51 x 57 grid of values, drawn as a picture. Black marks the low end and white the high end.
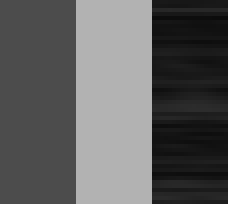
The table splits into one row of 3 panels. Panel 1,1: low, flat. Panel 1,2: high, flat. Panel 1,3: very low, streaked across, faint in contrast.
